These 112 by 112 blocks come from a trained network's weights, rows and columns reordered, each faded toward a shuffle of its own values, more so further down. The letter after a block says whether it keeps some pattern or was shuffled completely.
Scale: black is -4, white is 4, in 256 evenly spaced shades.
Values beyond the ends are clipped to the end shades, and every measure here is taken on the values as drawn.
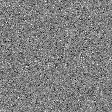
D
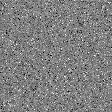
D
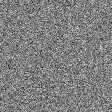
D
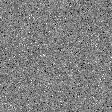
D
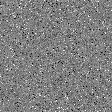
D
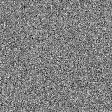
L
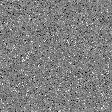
D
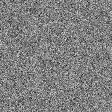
D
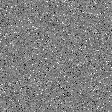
D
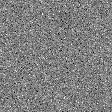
D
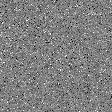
D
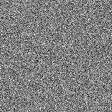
L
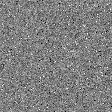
L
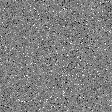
D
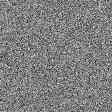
D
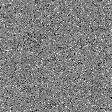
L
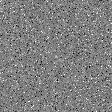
D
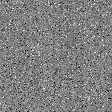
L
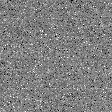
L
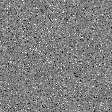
D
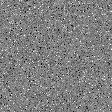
D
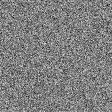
L
